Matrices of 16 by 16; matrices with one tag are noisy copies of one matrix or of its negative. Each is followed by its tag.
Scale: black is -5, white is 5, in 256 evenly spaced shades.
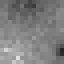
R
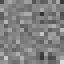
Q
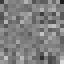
Q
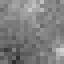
R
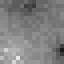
R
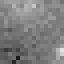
R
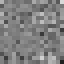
Q
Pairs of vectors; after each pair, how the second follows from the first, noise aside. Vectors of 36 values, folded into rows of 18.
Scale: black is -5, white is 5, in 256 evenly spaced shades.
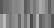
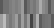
copied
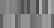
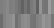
shrunk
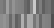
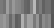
copied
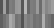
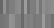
shrunk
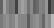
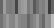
copied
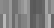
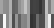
scaled up
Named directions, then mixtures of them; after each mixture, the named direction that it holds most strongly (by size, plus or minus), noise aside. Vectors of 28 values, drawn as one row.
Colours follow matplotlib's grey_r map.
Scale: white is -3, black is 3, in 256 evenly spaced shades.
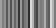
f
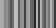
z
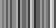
f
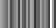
f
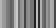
z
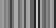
z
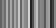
f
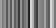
f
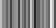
f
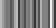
z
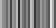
f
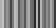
z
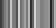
f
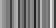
z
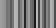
z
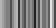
z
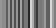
f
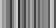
z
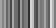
f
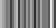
z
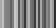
z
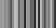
z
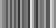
f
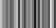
z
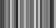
z
